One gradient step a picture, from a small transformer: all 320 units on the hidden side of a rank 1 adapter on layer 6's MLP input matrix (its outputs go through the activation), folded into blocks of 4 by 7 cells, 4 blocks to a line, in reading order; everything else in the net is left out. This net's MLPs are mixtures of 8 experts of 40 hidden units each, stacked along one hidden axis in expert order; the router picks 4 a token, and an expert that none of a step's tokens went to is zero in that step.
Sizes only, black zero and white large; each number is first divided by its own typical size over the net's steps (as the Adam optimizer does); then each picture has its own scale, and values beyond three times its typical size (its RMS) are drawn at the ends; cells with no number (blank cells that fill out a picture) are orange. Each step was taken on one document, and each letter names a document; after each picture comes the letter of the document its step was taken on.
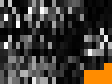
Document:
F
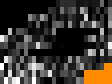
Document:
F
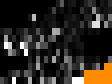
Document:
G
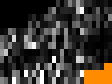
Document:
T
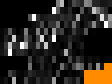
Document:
G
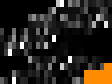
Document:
G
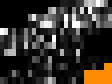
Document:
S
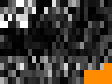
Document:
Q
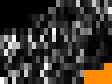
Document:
T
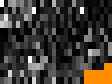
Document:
F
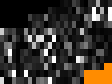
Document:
T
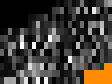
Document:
F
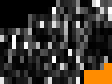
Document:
T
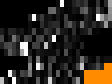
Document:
G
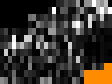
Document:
T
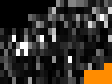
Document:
G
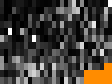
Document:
Q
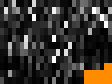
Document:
G
